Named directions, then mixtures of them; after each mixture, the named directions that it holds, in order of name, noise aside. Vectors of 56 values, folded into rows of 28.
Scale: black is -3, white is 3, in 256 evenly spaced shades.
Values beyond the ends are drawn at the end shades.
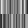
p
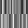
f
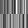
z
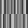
f, p, z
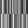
f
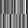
f, p, z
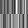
z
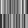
p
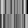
f, p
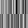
z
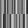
f, p, z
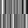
f, p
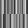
f, p, z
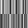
f, p, z
